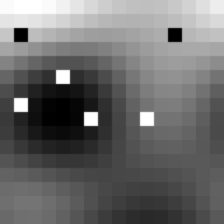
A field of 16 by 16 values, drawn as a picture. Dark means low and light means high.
There are no regular stripes. The ninth with the lowest average is the middle left. The field climbs toward the top. Six lone cells stand out: four far higher and two far lower than their neighbours.
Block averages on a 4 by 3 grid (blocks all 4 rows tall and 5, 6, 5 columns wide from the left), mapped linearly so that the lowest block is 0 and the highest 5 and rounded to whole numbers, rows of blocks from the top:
5 4 5 | 1 1 3 | 0 1 2 | 2 1 1
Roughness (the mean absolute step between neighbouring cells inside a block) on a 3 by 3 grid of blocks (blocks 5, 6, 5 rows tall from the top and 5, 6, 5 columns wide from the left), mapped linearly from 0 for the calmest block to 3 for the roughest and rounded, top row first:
3 1 2 | 3 3 0 | 0 0 0
